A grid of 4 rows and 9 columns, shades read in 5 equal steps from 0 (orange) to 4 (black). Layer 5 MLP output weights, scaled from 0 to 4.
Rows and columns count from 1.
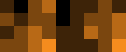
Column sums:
10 11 6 5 14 12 9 8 5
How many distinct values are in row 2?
4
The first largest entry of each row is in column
2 5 1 5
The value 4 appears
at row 1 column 2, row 1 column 5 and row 2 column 5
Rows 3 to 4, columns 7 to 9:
1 2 1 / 3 2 0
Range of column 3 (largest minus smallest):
1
